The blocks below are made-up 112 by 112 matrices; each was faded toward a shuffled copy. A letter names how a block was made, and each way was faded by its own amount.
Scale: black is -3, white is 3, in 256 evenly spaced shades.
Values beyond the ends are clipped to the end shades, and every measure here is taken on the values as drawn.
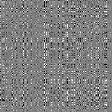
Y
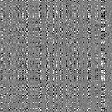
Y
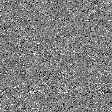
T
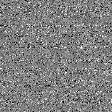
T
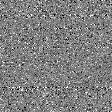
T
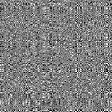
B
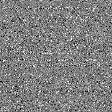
T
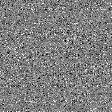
T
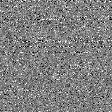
T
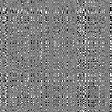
Y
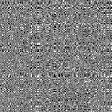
B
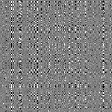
Y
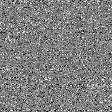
T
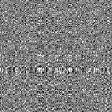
B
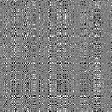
Y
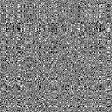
B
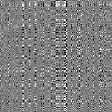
Y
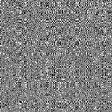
B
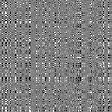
Y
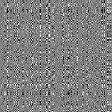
Y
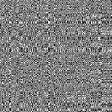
B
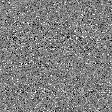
T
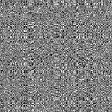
B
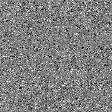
T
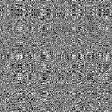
B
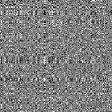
B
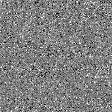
T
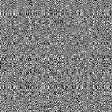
B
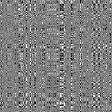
Y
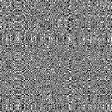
B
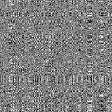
B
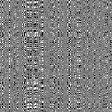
Y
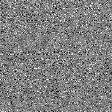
T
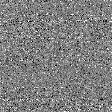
T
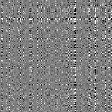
Y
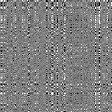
Y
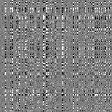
Y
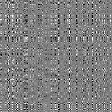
Y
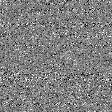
T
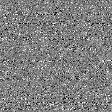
T
